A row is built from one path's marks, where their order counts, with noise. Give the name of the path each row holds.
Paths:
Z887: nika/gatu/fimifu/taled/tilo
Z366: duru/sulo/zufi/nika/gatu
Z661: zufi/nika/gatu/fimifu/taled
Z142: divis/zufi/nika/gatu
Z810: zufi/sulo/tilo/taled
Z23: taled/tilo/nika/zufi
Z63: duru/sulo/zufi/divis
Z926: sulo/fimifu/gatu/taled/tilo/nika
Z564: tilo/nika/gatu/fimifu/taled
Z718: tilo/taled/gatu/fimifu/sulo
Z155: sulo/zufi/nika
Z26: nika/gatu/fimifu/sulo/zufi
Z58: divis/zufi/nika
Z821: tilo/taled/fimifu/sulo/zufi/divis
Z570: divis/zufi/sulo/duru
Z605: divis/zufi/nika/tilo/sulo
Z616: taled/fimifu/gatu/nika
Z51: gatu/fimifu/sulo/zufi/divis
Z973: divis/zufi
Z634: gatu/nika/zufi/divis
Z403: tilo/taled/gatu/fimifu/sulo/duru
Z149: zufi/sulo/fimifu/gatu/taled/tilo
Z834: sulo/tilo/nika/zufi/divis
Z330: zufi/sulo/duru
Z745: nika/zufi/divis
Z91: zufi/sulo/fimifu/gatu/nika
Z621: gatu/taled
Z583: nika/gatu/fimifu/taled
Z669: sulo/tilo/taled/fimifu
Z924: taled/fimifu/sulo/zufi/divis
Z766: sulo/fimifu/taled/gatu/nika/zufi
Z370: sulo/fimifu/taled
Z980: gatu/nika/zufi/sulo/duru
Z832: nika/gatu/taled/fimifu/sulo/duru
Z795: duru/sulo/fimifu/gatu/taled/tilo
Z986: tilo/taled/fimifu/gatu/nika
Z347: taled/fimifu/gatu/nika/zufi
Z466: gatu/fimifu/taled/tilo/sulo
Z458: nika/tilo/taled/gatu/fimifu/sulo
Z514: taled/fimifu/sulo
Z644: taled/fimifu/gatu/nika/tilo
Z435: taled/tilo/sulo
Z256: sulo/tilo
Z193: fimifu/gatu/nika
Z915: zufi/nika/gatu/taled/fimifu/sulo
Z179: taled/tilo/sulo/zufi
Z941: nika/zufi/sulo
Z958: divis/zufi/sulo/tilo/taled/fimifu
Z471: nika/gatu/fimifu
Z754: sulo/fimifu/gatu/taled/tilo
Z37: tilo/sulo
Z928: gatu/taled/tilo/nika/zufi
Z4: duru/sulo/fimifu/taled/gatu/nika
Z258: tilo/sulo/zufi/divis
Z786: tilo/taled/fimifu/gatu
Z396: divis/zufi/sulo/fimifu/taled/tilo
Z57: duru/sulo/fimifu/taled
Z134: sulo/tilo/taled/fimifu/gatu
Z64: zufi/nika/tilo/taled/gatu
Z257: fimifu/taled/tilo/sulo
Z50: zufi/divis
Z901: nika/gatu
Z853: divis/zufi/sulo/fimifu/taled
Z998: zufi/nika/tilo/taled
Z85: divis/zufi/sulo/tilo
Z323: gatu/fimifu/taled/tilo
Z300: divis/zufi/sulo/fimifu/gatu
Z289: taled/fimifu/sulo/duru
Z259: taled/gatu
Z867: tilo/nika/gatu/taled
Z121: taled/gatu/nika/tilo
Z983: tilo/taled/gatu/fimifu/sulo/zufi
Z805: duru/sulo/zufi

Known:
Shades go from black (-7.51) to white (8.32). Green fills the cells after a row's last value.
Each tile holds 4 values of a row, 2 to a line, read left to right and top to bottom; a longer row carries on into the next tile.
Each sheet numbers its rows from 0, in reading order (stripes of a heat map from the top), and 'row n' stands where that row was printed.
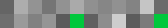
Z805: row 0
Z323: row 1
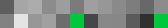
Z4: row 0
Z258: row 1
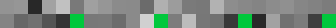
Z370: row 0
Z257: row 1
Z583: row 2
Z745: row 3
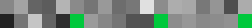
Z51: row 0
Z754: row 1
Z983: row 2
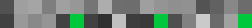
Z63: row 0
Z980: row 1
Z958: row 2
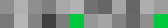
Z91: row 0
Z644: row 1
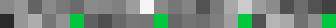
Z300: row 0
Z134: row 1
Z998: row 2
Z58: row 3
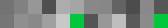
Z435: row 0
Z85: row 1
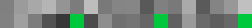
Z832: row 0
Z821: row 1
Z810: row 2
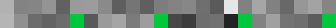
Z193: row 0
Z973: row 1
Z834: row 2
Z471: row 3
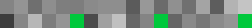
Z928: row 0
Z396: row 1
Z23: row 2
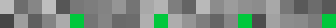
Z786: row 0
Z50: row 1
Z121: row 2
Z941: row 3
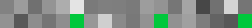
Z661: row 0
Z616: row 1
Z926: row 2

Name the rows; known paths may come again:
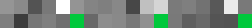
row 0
Z669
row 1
Z179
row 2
Z256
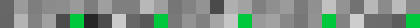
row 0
Z57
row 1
Z634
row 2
Z435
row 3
Z347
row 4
Z887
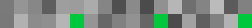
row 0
Z514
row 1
Z867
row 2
Z786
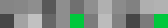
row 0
Z396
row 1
Z91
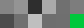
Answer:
Z621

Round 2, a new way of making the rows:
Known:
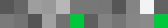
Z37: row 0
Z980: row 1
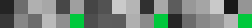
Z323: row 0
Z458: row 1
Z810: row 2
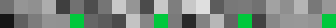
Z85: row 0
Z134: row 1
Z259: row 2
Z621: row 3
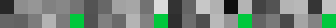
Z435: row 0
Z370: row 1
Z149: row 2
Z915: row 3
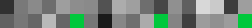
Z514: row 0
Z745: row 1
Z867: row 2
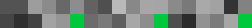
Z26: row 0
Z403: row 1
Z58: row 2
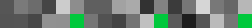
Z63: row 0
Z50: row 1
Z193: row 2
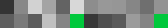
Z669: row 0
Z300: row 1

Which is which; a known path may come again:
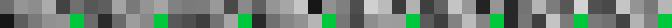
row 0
Z85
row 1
Z155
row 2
Z973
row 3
Z810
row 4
Z564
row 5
Z644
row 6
Z795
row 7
Z718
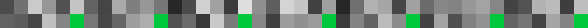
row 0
Z134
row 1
Z821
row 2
Z754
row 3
Z867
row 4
Z323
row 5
Z330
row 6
Z915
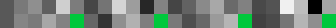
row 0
Z289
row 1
Z121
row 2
Z928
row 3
Z887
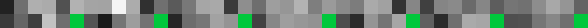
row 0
Z256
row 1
Z901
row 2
Z396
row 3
Z621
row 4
Z58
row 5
Z179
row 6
Z941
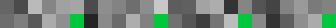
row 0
Z403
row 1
Z57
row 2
Z50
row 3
Z834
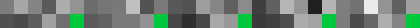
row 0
Z366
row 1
Z605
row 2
Z26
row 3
Z91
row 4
Z786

